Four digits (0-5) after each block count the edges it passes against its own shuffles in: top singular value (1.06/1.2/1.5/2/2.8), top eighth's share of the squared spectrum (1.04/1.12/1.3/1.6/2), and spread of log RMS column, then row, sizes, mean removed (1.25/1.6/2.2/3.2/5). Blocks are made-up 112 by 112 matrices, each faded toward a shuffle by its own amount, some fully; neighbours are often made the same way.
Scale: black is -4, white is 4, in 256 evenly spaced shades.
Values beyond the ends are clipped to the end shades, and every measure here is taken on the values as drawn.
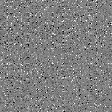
4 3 2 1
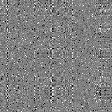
5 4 3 2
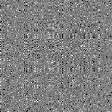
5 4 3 2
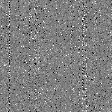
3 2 3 0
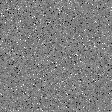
0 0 0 0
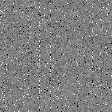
2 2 2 0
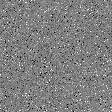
0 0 0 0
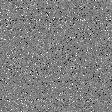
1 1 0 1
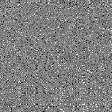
4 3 2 2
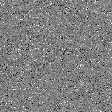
3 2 0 1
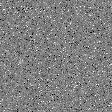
2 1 0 0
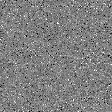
3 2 0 1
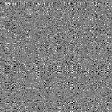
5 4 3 3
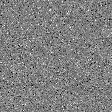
0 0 0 0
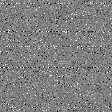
4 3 0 2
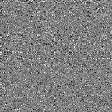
4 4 1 3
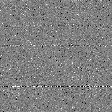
4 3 0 2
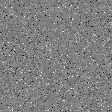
1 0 0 0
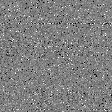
3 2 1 1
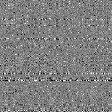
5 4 2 3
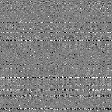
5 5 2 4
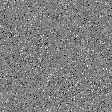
2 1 0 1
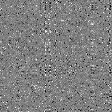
4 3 2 1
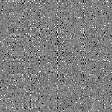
4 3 2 2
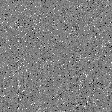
3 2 1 0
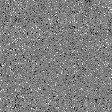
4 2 1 1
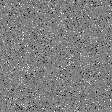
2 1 0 0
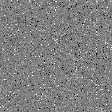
3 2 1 0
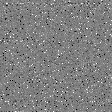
2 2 0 1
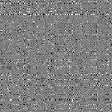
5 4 3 3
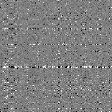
5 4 3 3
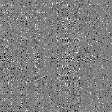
4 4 3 2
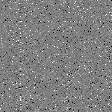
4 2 1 1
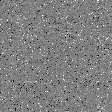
2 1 0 0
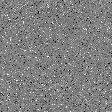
0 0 0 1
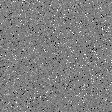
0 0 0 0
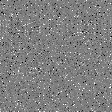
3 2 0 0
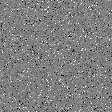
3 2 0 1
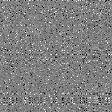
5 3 2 2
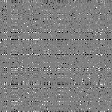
5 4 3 3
